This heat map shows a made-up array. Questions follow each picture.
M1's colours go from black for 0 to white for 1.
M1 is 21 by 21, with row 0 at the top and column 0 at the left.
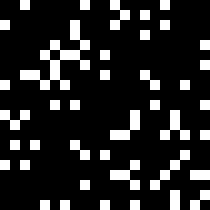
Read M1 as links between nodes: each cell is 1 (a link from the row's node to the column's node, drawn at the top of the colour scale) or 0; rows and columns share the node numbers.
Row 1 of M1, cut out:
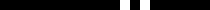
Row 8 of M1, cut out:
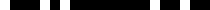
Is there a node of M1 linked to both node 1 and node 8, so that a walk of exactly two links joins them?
no
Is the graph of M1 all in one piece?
no
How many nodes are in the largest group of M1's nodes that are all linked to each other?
3
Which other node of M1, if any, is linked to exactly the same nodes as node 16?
node 11
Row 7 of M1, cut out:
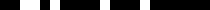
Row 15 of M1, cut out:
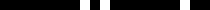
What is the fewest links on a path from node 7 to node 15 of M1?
2
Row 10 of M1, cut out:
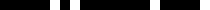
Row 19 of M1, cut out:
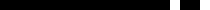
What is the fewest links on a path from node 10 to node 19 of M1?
2
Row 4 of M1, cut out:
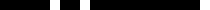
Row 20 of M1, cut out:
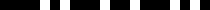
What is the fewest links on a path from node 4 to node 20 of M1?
1
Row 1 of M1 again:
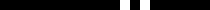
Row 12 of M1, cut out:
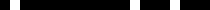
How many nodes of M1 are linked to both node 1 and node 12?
0
